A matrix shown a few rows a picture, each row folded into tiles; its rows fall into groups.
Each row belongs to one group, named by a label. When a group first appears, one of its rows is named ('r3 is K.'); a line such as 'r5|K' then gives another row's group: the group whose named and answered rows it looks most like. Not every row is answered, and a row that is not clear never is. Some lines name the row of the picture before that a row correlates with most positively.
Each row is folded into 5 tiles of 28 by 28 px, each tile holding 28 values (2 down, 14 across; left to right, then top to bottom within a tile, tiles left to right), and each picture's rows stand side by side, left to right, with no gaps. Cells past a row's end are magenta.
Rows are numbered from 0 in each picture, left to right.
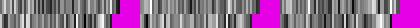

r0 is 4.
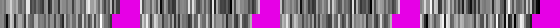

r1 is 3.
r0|4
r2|3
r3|4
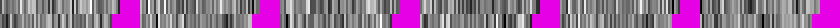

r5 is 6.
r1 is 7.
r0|6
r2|4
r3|4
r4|7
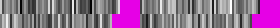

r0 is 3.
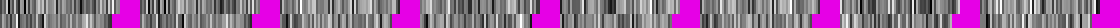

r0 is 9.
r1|9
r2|6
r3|4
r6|3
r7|6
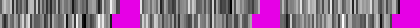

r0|4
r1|3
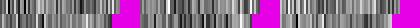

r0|9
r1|4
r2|7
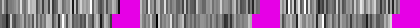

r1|7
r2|7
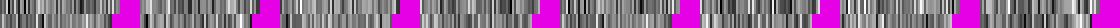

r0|9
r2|6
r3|3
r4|9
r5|3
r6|7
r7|4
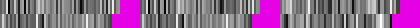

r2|4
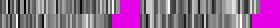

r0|9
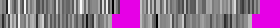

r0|7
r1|7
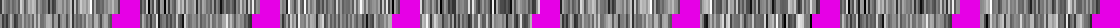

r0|6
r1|9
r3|3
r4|6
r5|4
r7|4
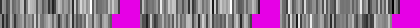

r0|6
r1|6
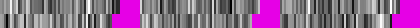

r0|4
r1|3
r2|4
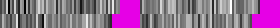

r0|9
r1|6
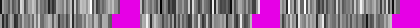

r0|6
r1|3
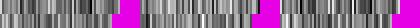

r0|3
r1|6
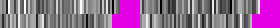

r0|7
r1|3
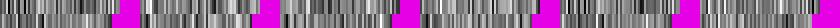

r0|9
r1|4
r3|6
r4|9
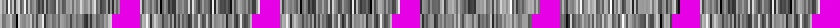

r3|6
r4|6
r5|3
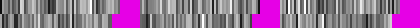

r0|6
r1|6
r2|7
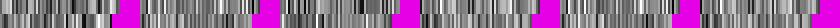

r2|9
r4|7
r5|6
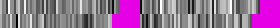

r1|6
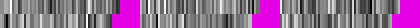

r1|7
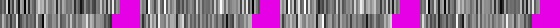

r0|9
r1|7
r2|7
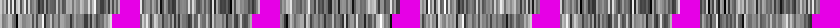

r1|3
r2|4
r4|3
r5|9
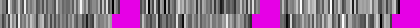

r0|7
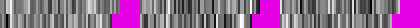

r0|4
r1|4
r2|3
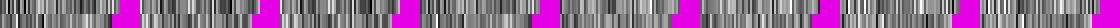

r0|9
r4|6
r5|6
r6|7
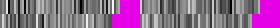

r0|9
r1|3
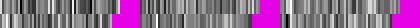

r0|3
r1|9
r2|4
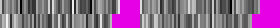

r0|3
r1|3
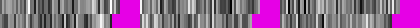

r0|4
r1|3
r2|9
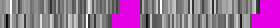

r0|4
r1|6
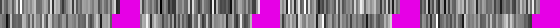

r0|6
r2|7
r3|9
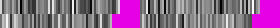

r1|9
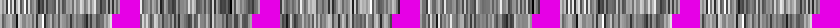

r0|7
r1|3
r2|6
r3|7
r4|7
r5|7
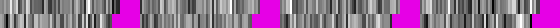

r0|4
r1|6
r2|4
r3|4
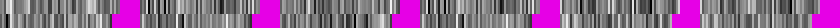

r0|4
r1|9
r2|4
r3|9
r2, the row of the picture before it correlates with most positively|3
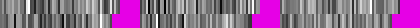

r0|4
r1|9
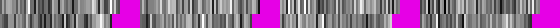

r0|4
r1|6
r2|7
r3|9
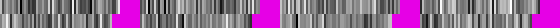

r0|3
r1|9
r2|7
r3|6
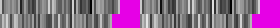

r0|3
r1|3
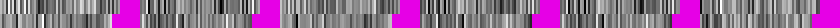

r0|7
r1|9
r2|7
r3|9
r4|9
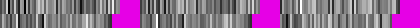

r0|9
